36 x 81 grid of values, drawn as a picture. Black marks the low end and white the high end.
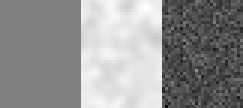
It is made of 1 by 3 panels. Panel 1,1: middling, flat. Panel 1,2: very high, blotchy, faint in contrast. Panel 1,3: low, fine-grained.
